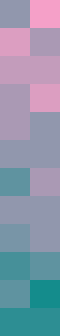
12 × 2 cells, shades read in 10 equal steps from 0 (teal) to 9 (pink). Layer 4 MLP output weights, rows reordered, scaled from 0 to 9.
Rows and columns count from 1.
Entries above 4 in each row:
2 2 2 2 2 2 1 2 1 0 0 0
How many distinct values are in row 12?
1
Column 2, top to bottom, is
9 6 7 8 5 5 6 5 5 3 0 1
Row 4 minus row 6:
1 3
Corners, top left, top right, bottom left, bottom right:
5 9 1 1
